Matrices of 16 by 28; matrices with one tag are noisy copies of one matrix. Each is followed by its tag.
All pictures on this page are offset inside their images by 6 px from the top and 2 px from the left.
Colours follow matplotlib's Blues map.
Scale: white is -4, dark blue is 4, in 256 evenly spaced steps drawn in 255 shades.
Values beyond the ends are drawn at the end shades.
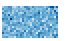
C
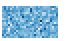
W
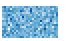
W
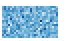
W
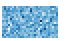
W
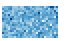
C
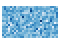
W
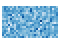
W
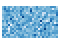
W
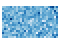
C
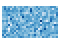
W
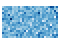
C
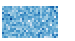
C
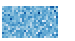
C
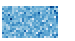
C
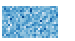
W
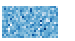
W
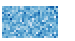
C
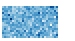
C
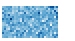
C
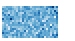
C
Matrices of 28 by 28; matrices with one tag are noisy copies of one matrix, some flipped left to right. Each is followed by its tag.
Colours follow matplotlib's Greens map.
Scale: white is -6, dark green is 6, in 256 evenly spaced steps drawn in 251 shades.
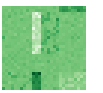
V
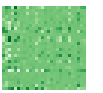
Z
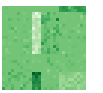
V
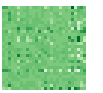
Z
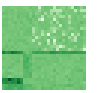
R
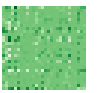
Z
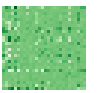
Z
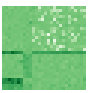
R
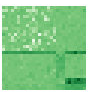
R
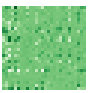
Z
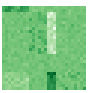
V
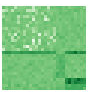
R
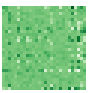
Z
